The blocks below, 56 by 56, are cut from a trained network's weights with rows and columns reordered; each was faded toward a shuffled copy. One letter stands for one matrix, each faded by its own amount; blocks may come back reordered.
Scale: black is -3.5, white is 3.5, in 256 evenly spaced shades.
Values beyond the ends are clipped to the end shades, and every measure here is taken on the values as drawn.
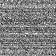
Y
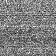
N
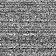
Y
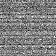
Y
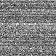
Y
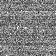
N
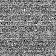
N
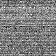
Y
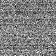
N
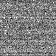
N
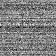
Y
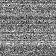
Y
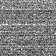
Y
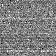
N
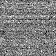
N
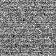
N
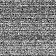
Y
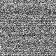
N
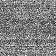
N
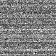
Y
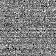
N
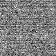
N
